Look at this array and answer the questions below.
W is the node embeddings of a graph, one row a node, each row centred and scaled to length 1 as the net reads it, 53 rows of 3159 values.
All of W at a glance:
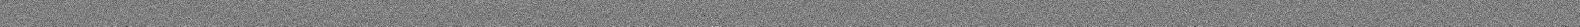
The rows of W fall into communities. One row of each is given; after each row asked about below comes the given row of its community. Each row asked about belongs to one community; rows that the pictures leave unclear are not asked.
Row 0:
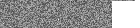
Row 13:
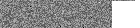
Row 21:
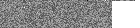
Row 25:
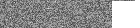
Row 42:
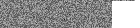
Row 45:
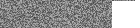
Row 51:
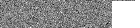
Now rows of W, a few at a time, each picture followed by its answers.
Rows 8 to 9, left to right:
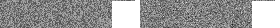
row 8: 25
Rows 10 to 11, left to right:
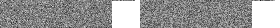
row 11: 51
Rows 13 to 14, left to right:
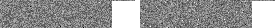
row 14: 0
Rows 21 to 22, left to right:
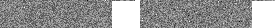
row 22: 45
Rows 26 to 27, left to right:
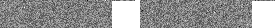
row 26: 21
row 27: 25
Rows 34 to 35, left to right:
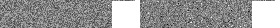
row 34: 51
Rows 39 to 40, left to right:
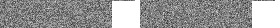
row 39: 25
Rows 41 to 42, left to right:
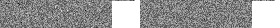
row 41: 21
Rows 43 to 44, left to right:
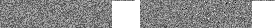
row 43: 51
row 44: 42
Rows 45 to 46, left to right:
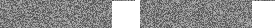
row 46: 25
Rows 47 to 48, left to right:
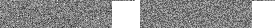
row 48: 45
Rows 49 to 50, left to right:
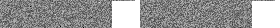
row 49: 13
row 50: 51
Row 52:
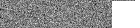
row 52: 45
